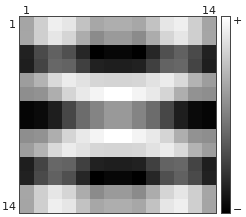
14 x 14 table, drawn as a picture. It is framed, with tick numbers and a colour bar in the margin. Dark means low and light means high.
Ninth with the highest average: centre. Mirror symmetry: left to right and top to bottom. Stripes: horizontal, repeating 3 times.
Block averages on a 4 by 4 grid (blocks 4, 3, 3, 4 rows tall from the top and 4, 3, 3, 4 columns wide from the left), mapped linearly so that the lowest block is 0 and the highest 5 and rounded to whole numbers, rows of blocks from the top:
2002
2552
2552
2002
